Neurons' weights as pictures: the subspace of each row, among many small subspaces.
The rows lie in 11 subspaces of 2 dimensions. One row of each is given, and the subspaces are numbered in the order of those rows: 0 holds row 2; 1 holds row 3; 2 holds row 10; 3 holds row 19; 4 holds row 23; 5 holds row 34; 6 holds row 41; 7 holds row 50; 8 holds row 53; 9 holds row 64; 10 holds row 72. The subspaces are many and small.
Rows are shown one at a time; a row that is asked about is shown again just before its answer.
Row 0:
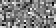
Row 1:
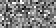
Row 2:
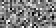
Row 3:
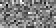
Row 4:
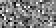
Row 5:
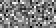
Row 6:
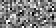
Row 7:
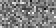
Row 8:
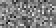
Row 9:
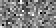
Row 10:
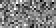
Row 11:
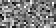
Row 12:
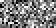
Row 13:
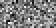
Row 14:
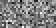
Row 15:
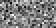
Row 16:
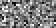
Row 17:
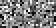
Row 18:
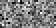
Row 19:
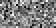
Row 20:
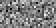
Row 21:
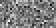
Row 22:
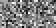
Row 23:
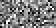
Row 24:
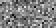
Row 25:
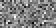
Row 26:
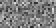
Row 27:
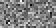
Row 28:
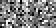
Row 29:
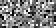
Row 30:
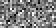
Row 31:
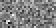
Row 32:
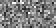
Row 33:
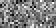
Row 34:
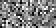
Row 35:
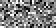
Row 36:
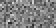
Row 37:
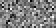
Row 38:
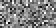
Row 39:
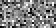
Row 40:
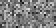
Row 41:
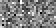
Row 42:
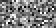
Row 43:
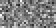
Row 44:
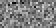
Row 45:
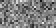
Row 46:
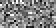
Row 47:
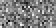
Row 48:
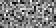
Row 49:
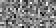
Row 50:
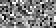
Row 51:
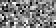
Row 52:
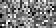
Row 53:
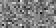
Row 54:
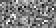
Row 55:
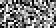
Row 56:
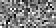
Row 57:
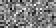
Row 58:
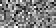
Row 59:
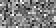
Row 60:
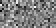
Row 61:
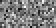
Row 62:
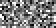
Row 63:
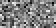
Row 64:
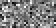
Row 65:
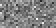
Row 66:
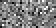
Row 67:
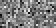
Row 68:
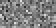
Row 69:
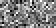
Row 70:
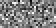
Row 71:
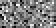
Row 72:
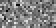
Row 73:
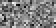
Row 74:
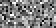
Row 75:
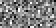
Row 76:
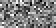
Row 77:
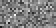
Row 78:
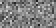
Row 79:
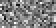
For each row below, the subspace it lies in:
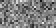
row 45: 2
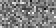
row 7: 5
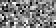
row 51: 9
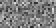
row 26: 8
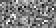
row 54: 3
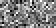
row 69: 2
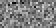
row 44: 6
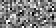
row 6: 0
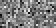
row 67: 7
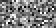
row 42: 3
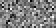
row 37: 0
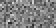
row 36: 1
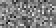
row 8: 7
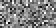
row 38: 2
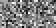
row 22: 8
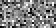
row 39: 9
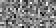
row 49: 8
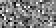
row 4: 10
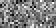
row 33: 2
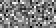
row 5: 5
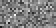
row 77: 4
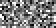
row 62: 10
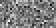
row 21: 4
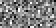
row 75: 8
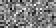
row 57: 0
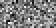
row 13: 1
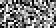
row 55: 1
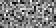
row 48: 5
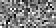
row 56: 4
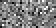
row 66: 5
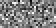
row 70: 5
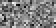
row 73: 9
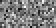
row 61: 5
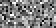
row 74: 7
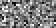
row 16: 9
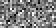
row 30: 0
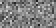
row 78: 8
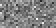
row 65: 4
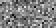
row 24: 3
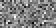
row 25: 2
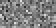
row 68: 10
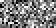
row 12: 2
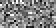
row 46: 1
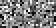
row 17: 7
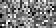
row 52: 7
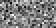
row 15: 3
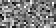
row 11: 9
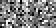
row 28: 6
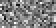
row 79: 10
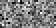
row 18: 6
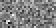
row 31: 1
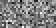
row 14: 8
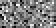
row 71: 10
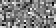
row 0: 9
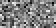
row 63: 9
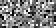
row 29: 7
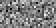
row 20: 6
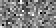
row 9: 6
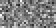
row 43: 10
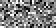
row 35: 4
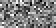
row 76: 4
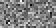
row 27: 1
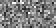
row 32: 6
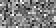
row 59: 3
